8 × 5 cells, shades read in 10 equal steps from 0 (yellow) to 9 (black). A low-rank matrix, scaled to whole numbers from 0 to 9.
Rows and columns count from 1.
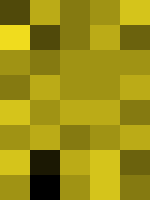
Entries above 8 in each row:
0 0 0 0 0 0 0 1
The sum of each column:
21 36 25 18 26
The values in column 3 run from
2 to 4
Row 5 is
1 3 2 2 4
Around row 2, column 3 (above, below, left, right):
4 3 6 2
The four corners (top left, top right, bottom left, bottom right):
6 1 3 4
